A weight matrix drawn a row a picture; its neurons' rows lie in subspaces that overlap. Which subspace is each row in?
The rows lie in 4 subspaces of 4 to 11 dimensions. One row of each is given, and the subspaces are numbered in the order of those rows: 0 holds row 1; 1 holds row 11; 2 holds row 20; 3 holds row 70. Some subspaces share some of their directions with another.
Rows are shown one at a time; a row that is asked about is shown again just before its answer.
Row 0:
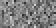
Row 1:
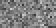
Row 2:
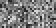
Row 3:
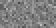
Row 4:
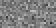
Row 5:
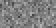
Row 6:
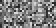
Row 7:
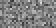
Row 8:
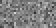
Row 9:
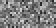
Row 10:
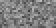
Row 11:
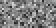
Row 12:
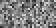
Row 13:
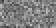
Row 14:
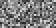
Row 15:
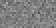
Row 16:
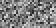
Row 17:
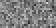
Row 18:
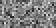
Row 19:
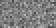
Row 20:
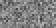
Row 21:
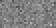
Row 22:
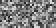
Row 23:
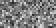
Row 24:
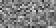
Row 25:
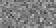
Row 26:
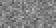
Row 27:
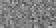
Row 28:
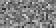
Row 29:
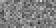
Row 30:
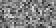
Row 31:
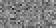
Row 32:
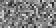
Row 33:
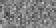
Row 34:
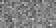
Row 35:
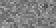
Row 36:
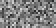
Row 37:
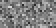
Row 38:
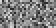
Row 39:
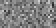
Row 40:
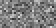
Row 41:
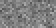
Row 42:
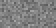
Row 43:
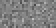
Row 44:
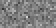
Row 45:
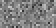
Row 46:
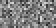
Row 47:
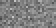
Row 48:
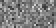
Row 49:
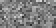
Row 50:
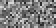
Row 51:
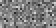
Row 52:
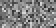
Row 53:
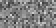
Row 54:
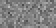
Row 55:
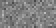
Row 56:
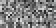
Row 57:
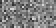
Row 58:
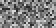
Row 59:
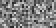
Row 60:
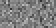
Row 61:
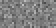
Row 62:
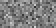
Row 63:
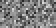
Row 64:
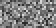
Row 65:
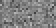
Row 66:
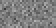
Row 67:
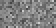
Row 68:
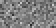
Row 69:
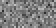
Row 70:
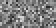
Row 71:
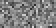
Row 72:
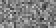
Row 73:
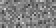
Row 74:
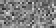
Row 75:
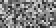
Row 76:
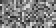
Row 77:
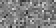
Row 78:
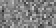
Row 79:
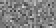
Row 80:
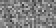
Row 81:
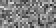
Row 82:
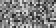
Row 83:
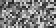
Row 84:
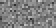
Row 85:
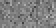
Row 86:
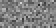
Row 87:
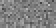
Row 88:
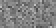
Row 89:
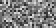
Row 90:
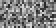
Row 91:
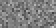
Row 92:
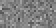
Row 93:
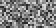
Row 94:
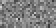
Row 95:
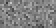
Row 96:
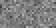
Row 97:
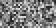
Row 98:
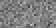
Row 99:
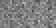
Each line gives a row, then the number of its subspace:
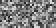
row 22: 0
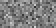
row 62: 3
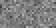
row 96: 1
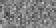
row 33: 1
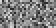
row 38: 0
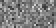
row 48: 2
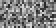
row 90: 3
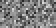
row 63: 3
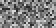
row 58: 3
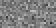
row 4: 0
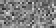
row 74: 1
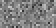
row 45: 2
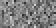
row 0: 3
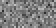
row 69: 1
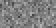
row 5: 2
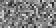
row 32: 1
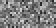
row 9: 0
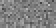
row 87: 3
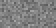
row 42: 0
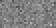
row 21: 2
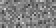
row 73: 1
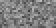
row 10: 1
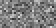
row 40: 3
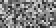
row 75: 1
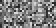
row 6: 2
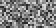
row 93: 0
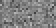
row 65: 2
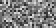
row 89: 2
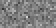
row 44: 3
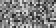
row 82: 3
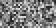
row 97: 3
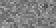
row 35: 0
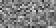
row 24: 3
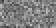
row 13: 1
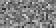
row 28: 3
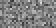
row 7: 0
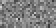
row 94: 1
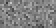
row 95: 3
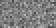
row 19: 2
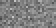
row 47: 0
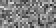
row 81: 0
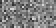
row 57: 0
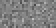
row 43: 3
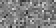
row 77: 3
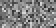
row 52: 3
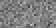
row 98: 1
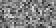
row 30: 1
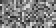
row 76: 3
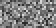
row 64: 0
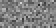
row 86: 3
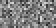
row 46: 0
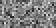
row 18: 1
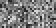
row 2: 3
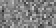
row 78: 1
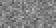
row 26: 3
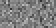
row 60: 0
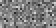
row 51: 2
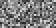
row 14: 1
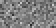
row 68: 1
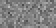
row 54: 0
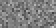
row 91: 3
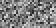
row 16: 3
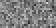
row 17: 3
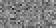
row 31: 3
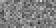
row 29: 1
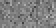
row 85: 3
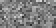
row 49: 1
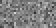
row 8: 2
